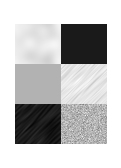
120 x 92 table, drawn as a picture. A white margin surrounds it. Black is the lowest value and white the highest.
The table splits into 3 rows of 2 panels. Panel 1,1: very high, smooth, faint in contrast. Panel 1,2: very low, flat. Panel 2,1: high, flat. Panel 2,2: very high, slanting up to the right, faint in contrast. Panel 3,1: very low, slanting up to the right, faint in contrast. Panel 3,2: high, fine-grained.
